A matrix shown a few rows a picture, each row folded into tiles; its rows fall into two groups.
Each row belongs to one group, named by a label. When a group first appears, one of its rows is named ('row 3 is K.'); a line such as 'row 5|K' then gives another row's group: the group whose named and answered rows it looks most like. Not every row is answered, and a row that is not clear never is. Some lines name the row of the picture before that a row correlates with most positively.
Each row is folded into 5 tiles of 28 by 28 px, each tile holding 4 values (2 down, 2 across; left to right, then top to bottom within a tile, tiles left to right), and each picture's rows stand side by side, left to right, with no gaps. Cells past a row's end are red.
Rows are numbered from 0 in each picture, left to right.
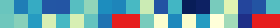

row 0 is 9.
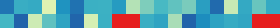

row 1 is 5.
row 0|5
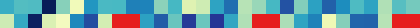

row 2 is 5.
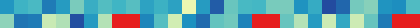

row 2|9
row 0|5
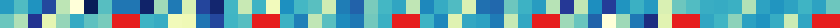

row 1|5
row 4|5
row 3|5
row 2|5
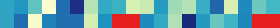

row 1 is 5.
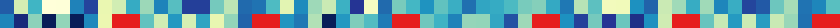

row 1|9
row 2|5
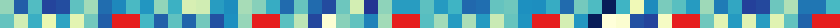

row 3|9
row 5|9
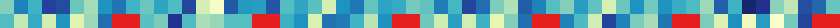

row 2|5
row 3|9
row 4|5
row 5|9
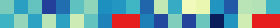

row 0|9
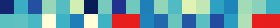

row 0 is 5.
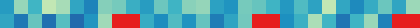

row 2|5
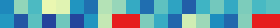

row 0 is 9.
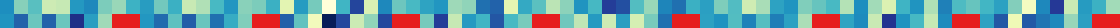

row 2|5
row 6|5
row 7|5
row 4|9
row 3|5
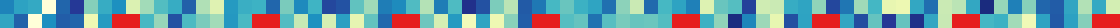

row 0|5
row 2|9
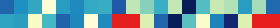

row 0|5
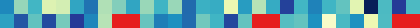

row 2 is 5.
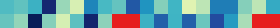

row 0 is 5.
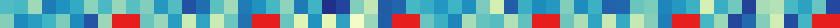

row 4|9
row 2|9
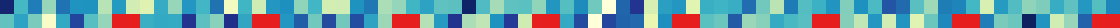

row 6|9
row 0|5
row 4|5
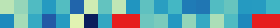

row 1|9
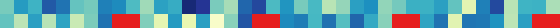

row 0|9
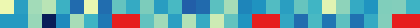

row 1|9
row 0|5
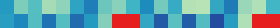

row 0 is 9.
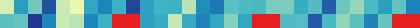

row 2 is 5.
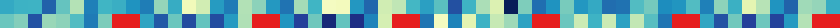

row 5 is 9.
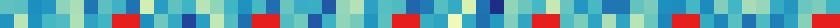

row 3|5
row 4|9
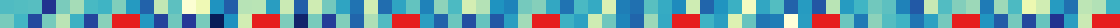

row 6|5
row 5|5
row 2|5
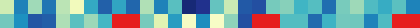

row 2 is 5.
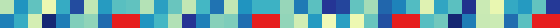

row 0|5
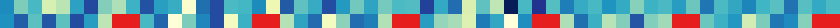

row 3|5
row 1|5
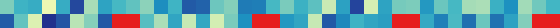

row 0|5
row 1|9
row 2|5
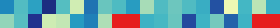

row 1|5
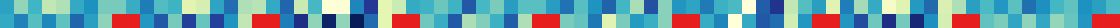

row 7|9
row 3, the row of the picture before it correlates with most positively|0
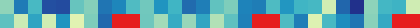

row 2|5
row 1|9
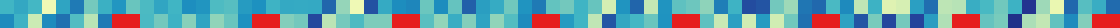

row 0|5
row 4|5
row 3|9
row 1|9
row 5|9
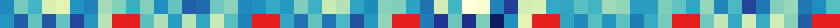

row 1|9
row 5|9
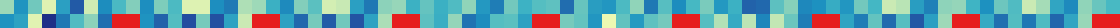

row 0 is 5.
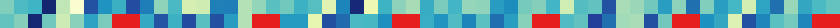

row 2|5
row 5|5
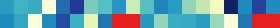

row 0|5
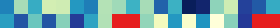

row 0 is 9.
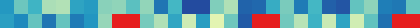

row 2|9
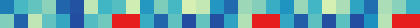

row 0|5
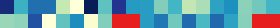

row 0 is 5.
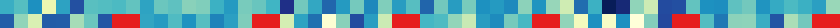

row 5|5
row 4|9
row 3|5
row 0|5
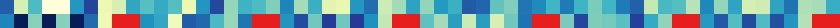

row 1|5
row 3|9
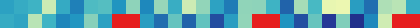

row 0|5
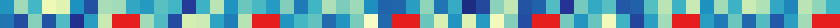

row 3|9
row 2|5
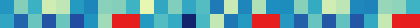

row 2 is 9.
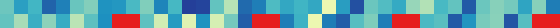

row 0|9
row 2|5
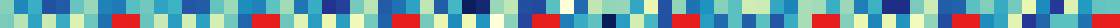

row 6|9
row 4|5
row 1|9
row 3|9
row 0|9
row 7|5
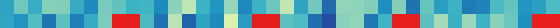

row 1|5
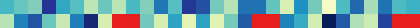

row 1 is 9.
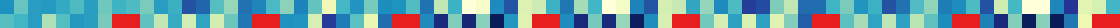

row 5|9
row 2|5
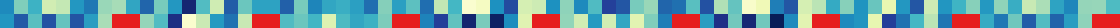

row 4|9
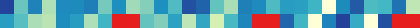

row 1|9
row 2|5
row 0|5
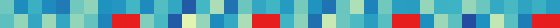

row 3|5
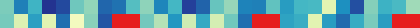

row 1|9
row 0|9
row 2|5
